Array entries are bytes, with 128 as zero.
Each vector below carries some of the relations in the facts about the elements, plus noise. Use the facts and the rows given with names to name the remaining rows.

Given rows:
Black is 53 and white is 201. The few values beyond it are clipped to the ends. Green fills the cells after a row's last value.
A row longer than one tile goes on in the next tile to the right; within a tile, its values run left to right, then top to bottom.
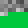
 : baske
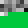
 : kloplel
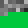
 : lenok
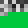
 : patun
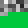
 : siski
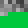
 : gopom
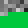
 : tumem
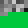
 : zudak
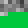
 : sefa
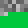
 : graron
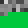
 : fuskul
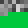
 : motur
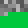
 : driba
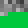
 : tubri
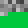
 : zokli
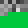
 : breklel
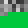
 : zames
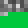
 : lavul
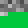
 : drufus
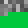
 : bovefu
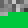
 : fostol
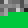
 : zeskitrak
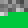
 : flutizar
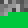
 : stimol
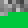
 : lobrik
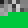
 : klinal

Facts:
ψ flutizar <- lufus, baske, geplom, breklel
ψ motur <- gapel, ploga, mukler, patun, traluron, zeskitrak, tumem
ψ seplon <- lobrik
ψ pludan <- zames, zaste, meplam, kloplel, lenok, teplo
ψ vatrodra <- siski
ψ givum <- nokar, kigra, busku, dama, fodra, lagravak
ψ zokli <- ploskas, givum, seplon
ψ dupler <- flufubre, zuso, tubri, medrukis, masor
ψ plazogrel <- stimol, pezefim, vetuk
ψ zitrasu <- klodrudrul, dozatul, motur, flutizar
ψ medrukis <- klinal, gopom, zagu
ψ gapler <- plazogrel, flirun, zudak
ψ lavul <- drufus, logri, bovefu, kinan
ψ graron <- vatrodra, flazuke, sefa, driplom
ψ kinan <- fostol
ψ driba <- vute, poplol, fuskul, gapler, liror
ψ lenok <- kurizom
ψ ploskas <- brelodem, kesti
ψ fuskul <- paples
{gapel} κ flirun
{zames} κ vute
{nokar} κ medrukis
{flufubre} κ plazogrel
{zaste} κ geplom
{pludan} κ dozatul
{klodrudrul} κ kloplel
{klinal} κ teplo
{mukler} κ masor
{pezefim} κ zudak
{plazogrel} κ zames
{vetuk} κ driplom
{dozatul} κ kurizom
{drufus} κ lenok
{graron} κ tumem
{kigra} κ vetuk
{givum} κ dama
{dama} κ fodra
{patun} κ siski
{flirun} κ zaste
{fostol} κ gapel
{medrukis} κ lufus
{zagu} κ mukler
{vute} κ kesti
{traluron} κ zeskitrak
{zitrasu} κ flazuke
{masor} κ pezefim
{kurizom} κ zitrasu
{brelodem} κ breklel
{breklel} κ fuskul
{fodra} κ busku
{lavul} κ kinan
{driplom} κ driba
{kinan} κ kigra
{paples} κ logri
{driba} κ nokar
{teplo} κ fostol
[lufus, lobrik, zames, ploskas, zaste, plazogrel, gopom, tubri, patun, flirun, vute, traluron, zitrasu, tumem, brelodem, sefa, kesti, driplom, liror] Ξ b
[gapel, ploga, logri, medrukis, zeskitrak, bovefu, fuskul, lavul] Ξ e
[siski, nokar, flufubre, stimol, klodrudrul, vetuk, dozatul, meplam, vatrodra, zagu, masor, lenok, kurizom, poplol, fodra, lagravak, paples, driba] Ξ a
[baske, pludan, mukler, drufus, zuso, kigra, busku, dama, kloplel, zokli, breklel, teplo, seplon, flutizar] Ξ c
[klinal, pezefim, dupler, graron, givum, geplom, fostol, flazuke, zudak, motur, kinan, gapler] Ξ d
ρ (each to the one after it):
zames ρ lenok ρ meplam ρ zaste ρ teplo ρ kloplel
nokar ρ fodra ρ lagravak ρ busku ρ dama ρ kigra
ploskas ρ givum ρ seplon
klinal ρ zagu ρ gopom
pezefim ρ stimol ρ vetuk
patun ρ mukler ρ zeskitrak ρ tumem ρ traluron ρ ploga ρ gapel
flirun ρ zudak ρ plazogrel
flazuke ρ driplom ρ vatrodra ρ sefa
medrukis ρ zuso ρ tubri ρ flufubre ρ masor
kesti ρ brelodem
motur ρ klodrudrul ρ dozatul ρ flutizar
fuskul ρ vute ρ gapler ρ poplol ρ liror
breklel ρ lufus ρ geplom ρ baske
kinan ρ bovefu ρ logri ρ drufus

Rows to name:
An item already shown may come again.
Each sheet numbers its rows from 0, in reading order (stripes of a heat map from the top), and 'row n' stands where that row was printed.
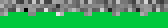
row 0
geplom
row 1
lufus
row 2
teplo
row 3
zeskitrak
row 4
logri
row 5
vute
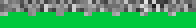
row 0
poplol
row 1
motur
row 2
motur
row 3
lobrik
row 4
gapler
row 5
patun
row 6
paples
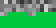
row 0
plazogrel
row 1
motur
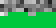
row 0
kloplel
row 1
zaste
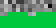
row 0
zames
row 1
flufubre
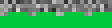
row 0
breklel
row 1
fodra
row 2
pludan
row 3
klodrudrul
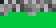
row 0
medrukis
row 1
lagravak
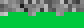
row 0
masor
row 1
stimol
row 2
driplom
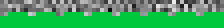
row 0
fodra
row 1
dama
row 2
nokar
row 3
busku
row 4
zagu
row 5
kinan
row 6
patun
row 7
brelodem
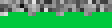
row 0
gapel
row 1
kesti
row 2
vetuk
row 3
ploskas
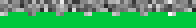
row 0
traluron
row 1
nokar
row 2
kesti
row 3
ploga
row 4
liror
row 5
givum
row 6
kigra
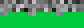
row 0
flazuke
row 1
zeskitrak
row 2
flirun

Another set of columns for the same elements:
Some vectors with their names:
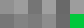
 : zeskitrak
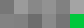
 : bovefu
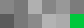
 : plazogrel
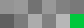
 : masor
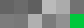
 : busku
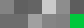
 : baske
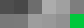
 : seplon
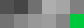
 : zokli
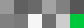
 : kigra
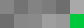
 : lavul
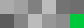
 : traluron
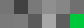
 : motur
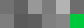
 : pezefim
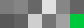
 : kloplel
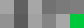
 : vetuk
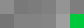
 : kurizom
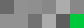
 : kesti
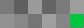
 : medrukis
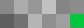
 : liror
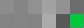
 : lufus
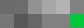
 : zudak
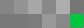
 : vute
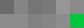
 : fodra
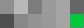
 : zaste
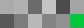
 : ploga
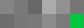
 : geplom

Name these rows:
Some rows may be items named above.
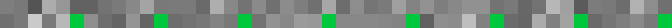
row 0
dama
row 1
flazuke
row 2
geplom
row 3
lavul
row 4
fodra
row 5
zitrasu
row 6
drufus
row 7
geplom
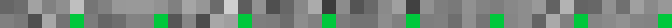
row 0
fuskul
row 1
stimol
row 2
flirun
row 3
mukler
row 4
mukler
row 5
klodrudrul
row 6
zames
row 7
lagravak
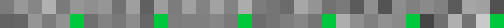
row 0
poplol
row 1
zeskitrak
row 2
logri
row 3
geplom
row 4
nokar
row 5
teplo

